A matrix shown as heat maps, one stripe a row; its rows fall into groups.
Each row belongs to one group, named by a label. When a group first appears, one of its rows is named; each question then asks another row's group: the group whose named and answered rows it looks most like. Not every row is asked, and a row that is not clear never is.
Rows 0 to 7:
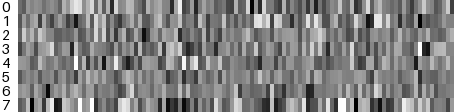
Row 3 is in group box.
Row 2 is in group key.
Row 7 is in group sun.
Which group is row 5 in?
sun
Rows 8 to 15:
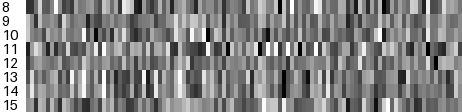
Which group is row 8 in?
box
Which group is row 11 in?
sun
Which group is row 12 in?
box
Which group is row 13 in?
key
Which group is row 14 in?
key
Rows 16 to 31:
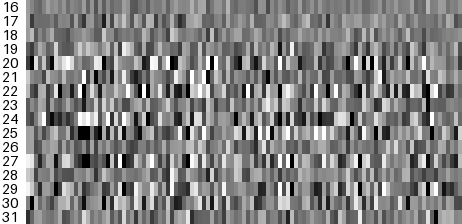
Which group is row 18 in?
key
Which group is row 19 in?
box
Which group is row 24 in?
box
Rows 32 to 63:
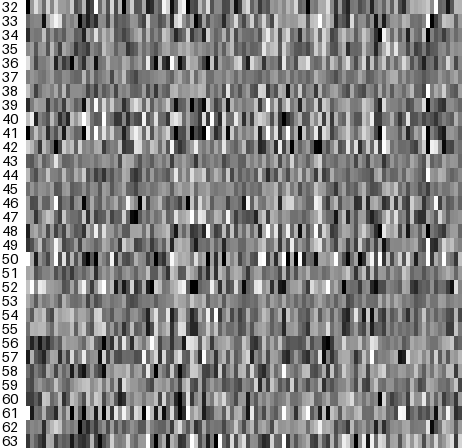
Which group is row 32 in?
key
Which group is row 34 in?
sun
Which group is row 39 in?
sun
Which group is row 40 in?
key
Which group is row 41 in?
sun
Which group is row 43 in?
box
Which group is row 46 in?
box
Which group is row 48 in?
sun
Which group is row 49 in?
box
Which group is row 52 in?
key
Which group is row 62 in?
box
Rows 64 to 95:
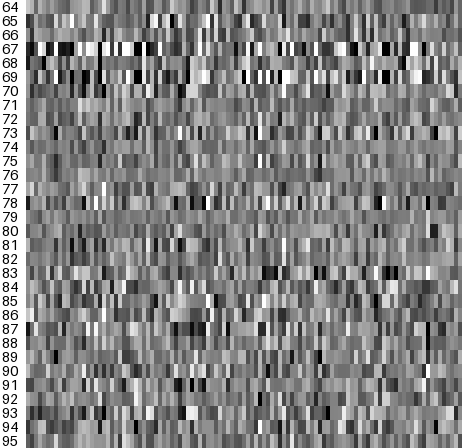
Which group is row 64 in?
key
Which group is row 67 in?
box
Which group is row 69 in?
box
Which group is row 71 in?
box
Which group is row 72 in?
box
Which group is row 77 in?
key
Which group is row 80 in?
box
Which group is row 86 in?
key
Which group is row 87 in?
sun
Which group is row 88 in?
sun
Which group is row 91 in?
sun
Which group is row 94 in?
box
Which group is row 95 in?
box
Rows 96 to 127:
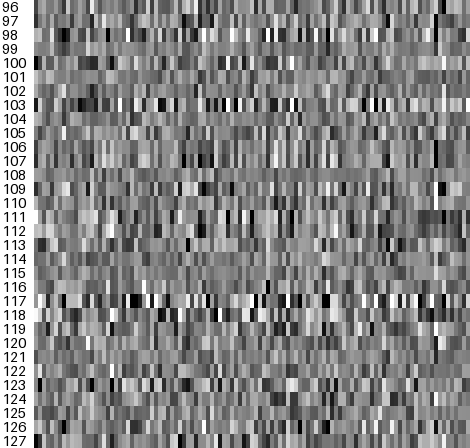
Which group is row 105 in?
box
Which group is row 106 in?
sun
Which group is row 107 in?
sun
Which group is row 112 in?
key
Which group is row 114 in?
box
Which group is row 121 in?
sun
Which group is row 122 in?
key
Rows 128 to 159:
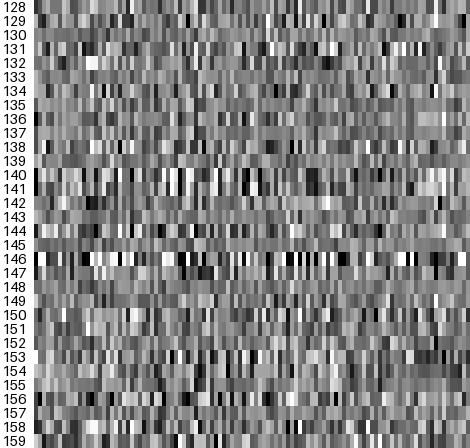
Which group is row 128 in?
box
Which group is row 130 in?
box
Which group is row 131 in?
sun
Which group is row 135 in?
key
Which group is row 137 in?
key
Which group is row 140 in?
key
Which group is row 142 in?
box
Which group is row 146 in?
sun
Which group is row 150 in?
box
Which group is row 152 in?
sun
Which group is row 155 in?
key
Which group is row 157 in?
key
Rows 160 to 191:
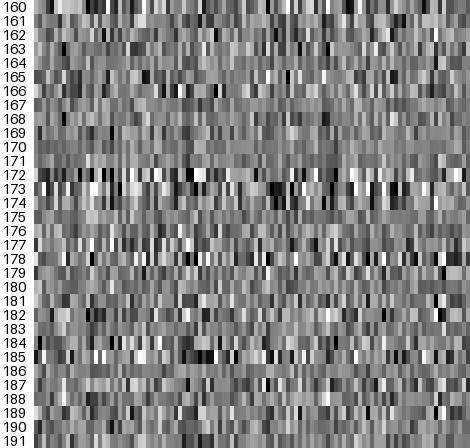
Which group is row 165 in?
box
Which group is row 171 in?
box
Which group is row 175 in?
box
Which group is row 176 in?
key
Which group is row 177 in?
key
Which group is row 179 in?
box
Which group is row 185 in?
sun
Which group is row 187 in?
box
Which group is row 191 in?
sun
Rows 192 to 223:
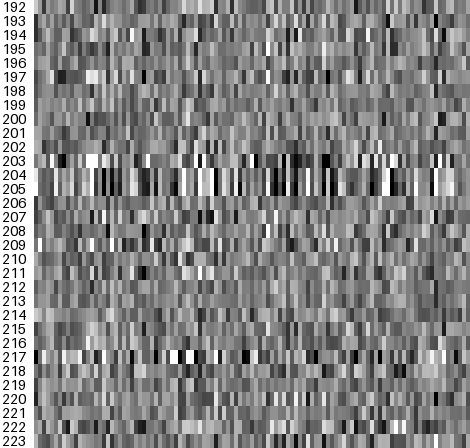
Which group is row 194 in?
box
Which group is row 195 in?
box
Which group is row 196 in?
sun
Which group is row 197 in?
box
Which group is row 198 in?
sun
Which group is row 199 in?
key
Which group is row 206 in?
key
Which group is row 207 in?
sun
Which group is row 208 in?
box
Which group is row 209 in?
key
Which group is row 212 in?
sun
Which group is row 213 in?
sun
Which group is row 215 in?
box
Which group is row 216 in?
box
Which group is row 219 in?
key
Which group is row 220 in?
sun
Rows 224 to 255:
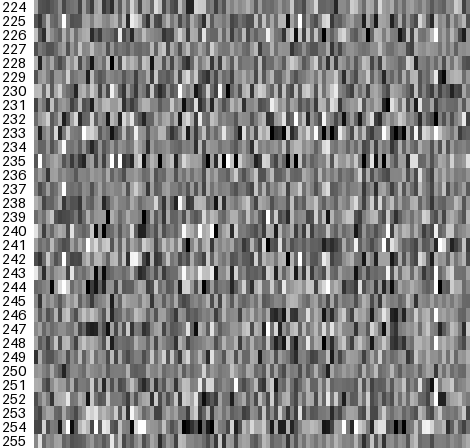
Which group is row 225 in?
box
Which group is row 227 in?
key
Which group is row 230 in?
key
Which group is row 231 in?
sun
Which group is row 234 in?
box
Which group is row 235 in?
key
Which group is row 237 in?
box
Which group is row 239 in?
box
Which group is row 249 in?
key
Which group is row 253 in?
box
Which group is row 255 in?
key
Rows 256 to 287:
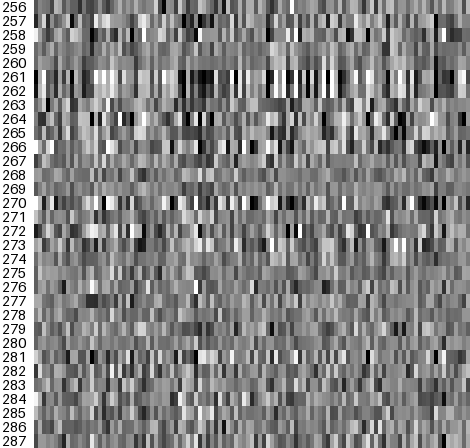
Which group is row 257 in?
sun
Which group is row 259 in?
sun
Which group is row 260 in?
sun
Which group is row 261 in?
sun
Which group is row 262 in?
sun
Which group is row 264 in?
sun
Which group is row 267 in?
sun
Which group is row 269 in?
sun
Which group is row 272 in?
box
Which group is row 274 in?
sun
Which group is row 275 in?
key
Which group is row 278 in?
key
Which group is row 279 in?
sun
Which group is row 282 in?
key
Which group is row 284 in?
key
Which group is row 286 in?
key
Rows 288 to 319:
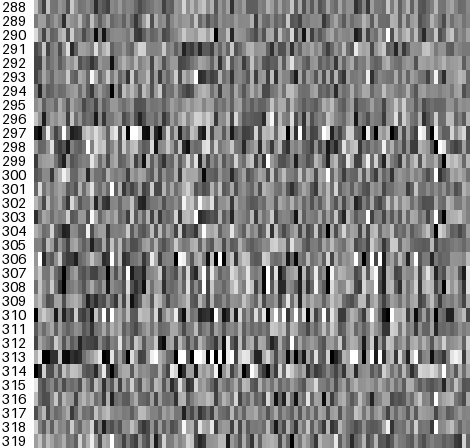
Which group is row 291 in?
sun
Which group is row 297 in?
box
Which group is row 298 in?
box
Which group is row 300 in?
box
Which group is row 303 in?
box
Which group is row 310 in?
sun
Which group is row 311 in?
sun
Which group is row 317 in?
sun
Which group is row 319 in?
key
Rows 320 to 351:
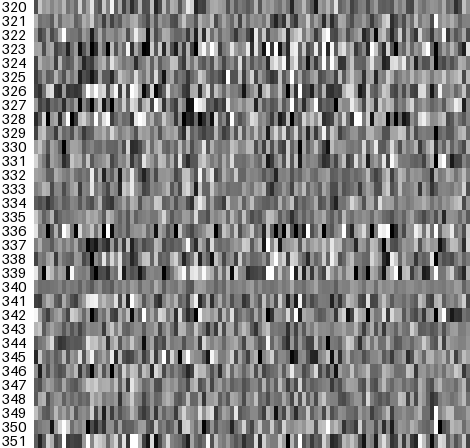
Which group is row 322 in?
box
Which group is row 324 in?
sun
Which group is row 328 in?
sun
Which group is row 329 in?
sun
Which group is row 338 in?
sun
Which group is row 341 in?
box
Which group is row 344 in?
box
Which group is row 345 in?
key
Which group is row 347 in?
box
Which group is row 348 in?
sun
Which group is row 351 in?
box
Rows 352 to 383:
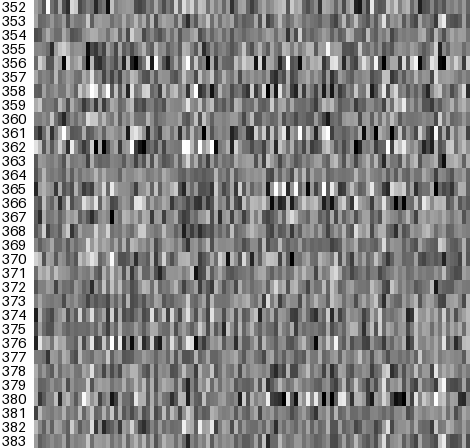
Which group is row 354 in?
box
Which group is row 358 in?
box
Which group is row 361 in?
box
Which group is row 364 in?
sun
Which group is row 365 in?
sun
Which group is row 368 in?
sun
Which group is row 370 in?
key
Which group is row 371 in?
key
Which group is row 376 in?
key
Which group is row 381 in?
key
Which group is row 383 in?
box
